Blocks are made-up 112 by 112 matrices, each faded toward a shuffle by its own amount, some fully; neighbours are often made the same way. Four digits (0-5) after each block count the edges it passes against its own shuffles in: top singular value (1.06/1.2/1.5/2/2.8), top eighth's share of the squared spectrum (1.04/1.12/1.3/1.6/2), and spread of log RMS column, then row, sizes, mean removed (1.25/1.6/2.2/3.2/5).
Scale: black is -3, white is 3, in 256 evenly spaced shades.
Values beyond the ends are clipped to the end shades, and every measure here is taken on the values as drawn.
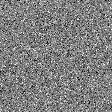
0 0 0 0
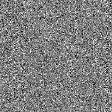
1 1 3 0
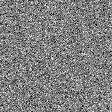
0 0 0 0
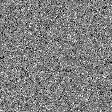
0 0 0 0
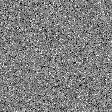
0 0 0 0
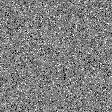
0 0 0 0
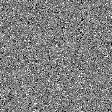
0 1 2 0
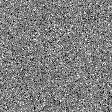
0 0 0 0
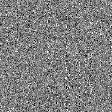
1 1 3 0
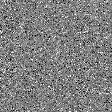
0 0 1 1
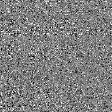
1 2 2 3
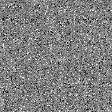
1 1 2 2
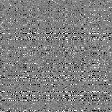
5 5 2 4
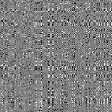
5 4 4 3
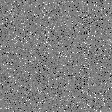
3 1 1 0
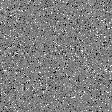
3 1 0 0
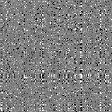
5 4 3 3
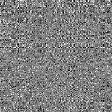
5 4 3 3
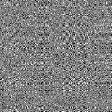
5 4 3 3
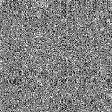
4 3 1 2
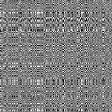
5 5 4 4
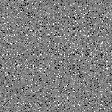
4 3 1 2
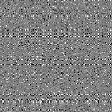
5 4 3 3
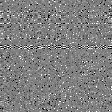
5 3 2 3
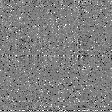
4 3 1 2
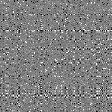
5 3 2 3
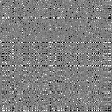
5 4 3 3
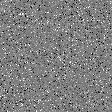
0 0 0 0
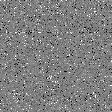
3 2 1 1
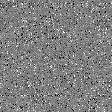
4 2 1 1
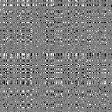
5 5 4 4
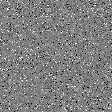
3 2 0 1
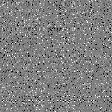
4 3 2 2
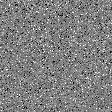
1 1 0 0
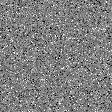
1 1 0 0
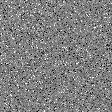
1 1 0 0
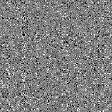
4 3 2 2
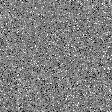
2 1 0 0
